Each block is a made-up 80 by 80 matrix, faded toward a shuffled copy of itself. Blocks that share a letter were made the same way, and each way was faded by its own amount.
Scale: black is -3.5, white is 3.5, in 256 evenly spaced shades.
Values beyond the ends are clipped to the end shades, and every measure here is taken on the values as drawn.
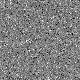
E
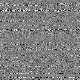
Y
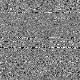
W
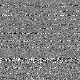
W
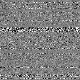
Y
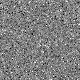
E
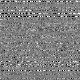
Y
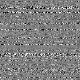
Y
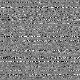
Y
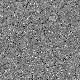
E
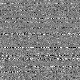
Y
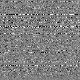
Y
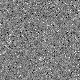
E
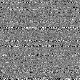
W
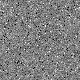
E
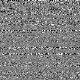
W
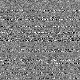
W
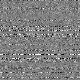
Y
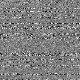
W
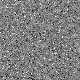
E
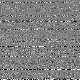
Y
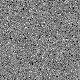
E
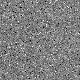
E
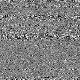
W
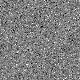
E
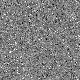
E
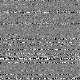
Y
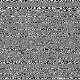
Y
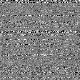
W
